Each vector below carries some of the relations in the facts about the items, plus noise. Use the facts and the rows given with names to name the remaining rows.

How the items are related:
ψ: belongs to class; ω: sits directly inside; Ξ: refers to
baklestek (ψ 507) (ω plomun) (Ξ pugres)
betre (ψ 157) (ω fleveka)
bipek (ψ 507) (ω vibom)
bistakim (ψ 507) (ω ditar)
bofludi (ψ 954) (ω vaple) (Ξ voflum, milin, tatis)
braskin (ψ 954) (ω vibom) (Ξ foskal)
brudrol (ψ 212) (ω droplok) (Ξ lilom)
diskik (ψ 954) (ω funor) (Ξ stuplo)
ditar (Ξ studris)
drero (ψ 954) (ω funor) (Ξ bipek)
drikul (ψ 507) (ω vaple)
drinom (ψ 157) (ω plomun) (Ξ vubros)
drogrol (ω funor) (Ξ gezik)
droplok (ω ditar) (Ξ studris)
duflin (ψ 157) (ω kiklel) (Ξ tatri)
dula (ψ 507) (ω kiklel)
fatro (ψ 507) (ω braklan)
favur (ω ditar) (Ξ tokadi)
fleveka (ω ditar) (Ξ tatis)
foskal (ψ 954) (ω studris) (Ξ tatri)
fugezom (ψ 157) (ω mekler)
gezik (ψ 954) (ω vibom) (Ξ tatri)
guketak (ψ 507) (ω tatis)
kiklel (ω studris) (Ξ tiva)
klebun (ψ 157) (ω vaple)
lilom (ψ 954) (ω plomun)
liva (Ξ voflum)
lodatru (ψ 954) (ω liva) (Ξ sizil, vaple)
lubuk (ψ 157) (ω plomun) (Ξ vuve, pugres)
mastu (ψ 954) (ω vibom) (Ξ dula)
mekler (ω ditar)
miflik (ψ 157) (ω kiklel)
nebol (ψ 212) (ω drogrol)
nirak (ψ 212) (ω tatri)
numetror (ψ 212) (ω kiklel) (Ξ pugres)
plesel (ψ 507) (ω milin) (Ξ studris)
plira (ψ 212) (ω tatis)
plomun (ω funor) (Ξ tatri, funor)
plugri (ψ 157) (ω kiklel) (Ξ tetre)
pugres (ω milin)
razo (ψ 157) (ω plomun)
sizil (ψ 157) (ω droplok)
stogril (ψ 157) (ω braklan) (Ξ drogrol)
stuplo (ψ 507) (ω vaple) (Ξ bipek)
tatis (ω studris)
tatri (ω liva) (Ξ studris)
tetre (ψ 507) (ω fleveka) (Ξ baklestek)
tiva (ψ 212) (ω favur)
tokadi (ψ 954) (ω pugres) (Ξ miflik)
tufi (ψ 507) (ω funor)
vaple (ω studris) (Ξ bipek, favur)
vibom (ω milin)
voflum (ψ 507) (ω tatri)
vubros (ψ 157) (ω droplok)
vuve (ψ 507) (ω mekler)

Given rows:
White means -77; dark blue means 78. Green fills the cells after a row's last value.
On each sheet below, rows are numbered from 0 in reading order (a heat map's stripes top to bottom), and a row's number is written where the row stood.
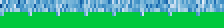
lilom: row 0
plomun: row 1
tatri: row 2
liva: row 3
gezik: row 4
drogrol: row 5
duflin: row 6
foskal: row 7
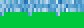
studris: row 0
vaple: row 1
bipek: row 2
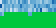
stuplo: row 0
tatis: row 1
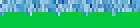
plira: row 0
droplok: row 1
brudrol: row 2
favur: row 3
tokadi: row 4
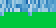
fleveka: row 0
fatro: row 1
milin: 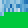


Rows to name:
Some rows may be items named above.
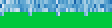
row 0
miflik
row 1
braklan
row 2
tufi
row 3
milin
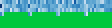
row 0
tetre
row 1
bistakim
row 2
lodatru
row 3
vibom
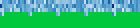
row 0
baklestek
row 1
mastu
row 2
pugres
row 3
voflum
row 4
tetre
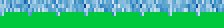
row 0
liva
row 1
bofludi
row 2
plesel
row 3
betre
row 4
dula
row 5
fugezom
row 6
kiklel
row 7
drinom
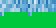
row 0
stogril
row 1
foskal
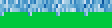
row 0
braskin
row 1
nebol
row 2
miflik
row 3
lilom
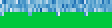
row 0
bipek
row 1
tatis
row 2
drogrol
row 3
tufi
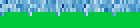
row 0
tiva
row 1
plesel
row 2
funor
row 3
vubros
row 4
plira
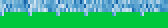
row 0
tatri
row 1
plugri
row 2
voflum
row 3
guketak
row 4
sizil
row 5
mekler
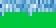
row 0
numetror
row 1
nirak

